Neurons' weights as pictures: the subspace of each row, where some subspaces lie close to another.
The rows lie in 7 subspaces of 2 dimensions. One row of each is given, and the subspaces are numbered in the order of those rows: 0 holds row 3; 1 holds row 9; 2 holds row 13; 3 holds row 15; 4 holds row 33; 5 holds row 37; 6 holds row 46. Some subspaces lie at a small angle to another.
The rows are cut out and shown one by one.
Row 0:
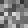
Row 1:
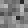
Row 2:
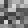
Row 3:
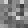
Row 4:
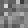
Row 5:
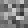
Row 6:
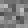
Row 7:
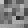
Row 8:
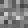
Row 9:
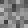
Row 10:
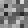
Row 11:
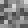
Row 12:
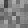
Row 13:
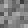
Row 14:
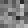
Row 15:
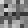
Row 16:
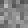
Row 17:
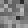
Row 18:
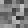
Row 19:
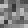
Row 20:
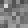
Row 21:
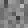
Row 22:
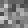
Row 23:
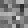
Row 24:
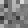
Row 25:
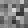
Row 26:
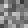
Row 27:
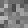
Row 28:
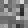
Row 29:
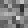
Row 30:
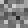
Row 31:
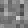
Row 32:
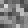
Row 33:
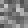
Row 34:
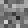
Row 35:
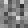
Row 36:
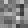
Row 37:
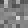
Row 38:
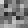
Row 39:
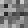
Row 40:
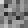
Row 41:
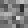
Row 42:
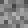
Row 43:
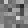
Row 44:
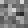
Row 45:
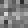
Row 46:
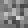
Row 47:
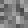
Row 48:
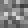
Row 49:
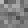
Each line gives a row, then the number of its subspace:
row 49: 4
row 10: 3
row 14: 0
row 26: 2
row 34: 1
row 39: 3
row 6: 1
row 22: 4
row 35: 0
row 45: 6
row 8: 6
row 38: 3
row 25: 6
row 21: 0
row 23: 2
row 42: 1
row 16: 5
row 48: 6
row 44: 6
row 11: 1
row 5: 6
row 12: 0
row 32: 4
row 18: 3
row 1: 2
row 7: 3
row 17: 5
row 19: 1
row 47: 4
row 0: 2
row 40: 3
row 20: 0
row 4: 3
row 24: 5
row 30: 1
